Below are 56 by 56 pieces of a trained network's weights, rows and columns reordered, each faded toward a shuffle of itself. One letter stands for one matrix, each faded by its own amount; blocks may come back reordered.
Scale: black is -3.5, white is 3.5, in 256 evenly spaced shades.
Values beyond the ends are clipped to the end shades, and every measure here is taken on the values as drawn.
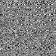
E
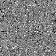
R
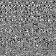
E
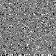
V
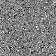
R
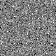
R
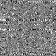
V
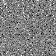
R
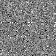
R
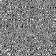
E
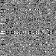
E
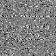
V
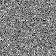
R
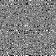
E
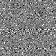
V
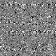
V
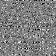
V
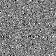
R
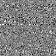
E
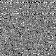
V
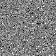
R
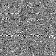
V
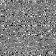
V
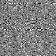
E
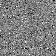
R
